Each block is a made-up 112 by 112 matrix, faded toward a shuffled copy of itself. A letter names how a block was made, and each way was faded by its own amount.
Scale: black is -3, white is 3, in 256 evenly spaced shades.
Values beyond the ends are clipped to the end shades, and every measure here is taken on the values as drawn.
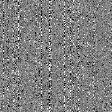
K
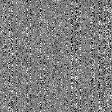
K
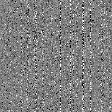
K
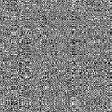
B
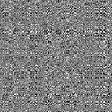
B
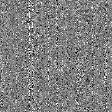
K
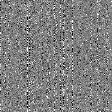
K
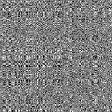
B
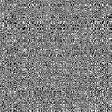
B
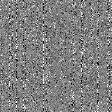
K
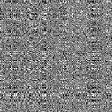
B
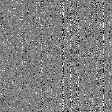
K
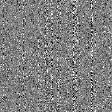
K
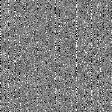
K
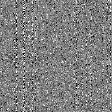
K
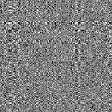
B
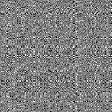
B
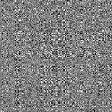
B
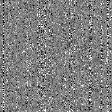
K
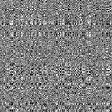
B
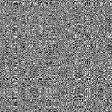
B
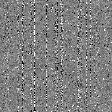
K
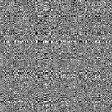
B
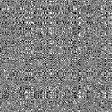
B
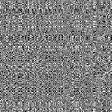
B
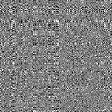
B
